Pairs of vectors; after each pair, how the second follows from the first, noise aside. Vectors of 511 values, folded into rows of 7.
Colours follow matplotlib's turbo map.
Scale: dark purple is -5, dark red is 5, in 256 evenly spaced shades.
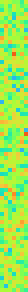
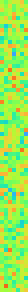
negated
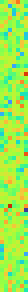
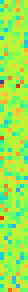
reversed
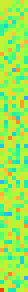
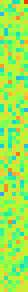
reversed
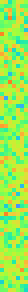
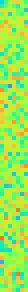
reversed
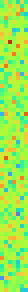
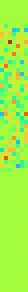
partly zeroed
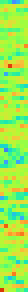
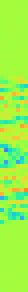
partly zeroed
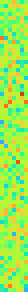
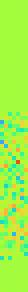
partly zeroed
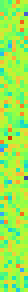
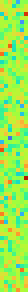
negated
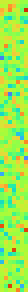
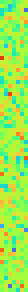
negated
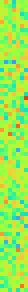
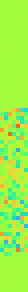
partly zeroed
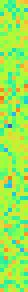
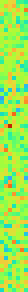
negated
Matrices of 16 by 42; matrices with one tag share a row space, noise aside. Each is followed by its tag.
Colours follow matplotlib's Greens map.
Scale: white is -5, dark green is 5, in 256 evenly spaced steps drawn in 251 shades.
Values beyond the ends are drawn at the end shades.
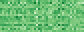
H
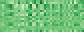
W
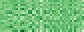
W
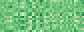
W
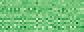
H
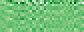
W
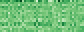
H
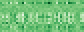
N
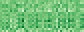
N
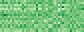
H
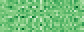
W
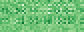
N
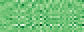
W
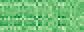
H
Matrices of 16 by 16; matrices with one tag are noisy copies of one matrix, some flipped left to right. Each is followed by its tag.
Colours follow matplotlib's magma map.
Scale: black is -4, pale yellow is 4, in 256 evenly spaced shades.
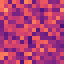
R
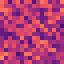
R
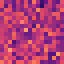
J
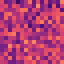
J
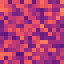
R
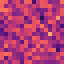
R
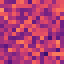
R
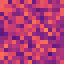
R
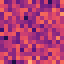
J
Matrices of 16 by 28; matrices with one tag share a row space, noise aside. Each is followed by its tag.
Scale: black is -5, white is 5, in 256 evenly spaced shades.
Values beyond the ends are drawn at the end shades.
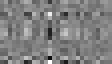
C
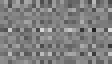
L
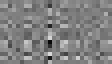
C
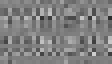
L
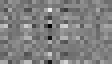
C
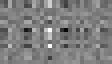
C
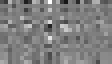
C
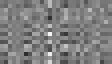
C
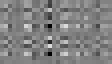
C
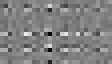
C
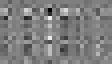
C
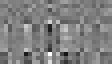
C
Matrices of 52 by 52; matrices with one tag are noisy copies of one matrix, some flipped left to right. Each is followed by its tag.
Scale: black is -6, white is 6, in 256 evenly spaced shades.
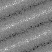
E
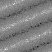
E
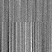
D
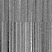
D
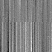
D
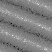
E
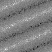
E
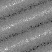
E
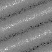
E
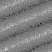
E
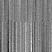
D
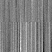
D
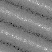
E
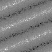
E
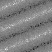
E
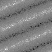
E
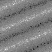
E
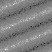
E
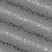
E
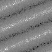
E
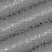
E
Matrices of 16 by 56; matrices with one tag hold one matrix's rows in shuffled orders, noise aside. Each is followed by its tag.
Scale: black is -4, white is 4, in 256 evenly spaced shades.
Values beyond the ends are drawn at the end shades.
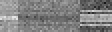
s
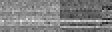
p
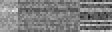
s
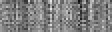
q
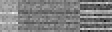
s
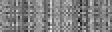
q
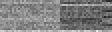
p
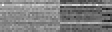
p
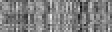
q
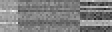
s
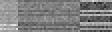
s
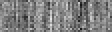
q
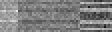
s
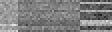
s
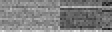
p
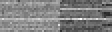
p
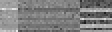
s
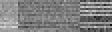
s
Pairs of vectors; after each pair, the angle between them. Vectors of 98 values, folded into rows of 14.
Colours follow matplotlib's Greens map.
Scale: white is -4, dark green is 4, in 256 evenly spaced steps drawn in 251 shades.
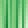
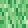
orthogonal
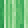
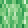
partly aligned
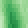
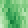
nearly parallel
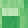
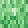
partly aligned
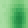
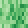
partly aligned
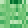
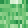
nearly opposite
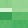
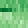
nearly opposite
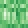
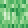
nearly parallel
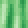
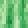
nearly parallel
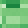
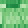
nearly parallel
